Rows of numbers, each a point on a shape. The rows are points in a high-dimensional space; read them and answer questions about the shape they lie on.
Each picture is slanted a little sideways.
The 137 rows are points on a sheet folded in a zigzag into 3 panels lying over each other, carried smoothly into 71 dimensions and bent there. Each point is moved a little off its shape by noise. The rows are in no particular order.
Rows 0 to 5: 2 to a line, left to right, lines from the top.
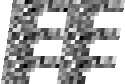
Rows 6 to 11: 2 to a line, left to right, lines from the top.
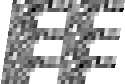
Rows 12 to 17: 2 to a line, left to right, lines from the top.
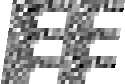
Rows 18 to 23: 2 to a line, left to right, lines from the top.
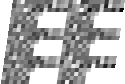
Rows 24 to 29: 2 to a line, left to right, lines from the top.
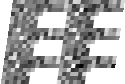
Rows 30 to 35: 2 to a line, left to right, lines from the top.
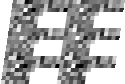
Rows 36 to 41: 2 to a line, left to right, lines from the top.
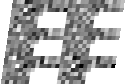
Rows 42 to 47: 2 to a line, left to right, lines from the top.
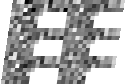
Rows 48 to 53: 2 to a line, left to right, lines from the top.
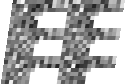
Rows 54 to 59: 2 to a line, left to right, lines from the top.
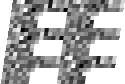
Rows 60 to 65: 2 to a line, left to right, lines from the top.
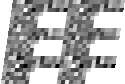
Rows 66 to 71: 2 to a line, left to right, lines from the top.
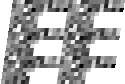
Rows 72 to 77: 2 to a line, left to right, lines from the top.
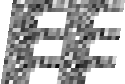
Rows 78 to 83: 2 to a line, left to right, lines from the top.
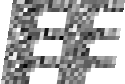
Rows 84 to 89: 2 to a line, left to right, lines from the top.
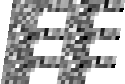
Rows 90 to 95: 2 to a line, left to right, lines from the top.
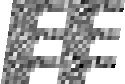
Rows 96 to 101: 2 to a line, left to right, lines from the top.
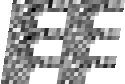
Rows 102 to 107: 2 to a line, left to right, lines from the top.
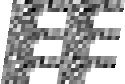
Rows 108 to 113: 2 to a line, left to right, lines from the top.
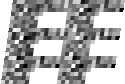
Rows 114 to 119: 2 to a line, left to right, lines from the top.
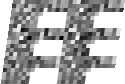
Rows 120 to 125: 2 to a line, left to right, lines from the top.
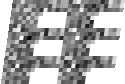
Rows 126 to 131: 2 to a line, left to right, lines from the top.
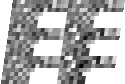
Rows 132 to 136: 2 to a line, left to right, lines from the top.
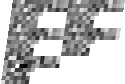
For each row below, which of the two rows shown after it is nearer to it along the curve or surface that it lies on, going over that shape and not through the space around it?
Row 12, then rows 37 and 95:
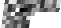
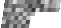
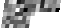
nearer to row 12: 95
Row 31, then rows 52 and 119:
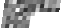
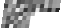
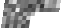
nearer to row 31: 52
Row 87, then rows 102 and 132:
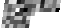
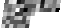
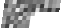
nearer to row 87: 102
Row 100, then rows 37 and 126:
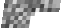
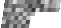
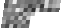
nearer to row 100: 37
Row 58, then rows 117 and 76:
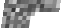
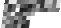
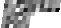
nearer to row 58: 117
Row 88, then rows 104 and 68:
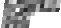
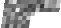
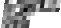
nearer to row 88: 104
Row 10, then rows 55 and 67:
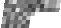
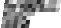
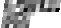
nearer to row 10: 55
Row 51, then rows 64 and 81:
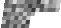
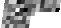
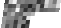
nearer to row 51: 81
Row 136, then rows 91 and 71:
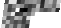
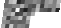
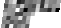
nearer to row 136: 91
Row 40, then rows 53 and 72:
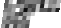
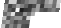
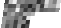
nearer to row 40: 72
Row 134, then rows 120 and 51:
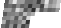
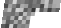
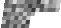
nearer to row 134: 51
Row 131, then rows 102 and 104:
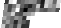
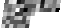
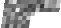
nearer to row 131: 104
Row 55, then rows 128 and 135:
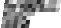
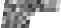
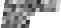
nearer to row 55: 135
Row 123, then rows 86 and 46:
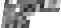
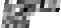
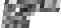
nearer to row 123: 86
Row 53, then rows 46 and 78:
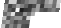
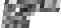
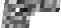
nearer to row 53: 78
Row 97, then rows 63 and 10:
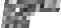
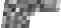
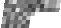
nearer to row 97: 10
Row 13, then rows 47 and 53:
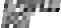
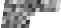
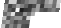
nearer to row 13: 47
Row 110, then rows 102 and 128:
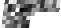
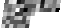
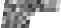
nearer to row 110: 102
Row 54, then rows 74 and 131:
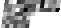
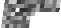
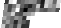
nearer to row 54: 131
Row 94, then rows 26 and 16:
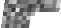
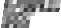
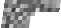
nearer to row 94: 16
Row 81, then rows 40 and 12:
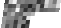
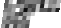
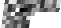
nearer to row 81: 40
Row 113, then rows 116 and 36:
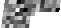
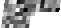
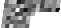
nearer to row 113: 36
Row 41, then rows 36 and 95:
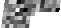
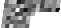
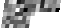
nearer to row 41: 36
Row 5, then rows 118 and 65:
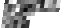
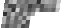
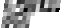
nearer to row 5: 65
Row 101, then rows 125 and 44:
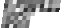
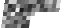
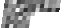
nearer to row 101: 44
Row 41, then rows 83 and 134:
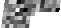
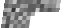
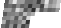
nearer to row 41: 83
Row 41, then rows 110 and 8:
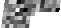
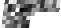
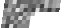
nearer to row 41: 110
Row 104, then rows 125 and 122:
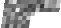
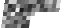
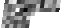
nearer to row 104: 122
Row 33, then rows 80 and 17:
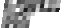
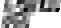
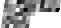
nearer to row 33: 80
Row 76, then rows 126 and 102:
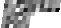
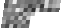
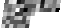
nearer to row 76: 102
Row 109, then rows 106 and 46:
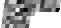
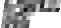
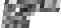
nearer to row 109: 46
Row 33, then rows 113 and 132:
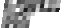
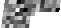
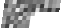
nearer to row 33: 132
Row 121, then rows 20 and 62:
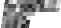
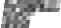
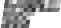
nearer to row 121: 62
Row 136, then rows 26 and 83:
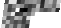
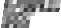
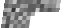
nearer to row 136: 83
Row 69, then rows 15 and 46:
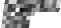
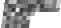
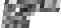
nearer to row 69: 15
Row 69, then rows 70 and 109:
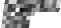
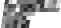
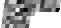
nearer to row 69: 109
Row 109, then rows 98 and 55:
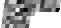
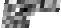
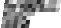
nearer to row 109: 98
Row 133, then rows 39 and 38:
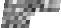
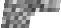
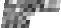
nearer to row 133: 38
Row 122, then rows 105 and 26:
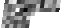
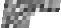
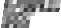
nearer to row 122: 105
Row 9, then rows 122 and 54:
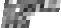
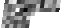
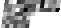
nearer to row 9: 54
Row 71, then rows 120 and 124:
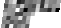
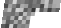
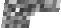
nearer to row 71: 120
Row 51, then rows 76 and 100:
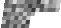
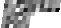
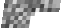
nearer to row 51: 100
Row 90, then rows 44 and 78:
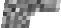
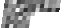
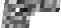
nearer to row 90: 78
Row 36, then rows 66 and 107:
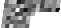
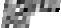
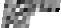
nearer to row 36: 107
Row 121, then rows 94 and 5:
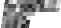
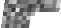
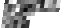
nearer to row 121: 5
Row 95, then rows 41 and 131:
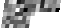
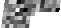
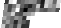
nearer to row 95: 41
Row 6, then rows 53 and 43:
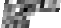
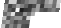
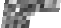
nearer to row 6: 43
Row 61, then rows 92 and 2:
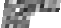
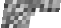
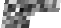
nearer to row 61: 92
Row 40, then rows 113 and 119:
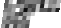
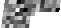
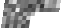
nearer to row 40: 119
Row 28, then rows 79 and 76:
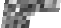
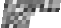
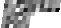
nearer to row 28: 76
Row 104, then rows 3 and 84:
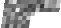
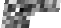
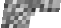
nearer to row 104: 84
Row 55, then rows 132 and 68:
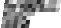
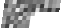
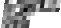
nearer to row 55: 68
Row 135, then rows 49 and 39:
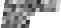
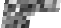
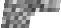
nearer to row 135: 39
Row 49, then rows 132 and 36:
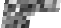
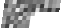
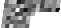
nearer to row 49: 132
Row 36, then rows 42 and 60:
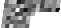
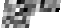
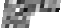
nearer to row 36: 42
